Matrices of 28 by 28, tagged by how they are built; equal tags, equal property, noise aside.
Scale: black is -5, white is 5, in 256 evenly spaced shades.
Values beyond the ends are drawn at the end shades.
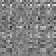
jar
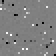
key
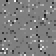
key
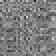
jar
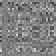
jar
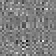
jar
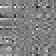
jar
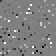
key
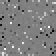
key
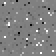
key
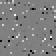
key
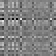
jar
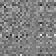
jar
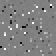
key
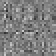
jar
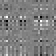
jar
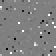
key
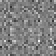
jar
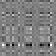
jar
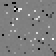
key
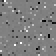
key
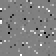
key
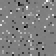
key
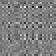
jar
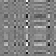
jar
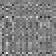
jar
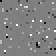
key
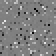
key
